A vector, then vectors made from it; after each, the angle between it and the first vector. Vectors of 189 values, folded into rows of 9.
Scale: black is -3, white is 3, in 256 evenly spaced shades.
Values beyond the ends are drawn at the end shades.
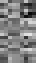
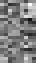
nearly opposite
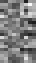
nearly opposite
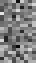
orthogonal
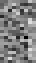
partly aligned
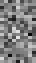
orthogonal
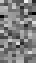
partly aligned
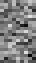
orthogonal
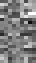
nearly opposite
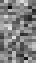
orthogonal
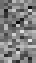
orthogonal
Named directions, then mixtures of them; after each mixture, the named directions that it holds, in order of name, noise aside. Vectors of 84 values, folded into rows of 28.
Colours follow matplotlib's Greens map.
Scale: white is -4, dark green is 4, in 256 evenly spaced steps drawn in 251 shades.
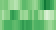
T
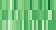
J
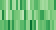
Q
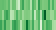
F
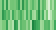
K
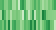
F, Q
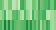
F, Q, T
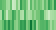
Q, T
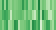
F, K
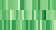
F, Q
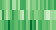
Q, T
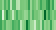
F, K, Q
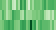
Q, T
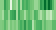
J, Q, T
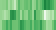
F, T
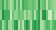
F, J, K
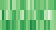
K, Q, T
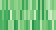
F, K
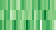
F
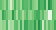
J, K, T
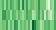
K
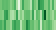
F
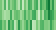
K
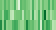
F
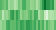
T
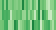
F, K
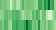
F, J, T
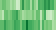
F, T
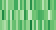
J, Q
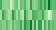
J, Q, T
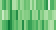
J, T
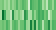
J, K, Q
